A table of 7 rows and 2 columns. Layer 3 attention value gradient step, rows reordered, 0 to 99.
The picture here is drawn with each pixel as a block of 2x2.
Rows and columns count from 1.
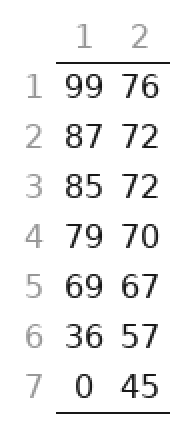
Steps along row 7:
up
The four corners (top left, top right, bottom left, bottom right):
99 76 0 45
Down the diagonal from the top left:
99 72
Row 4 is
79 70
